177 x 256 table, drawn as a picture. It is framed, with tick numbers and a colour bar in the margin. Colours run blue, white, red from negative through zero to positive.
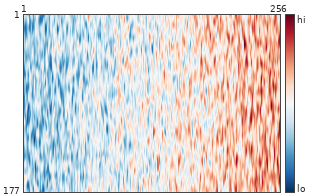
The grain runs up and down. Values rise toward the right. Overall the values sit about 50% of the way up the scale.
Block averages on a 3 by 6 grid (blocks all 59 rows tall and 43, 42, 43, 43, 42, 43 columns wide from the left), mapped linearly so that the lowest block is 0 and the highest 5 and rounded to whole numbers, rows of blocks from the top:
0 1 2 3 4 5 | 0 1 2 3 4 5 | 0 1 2 3 4 5
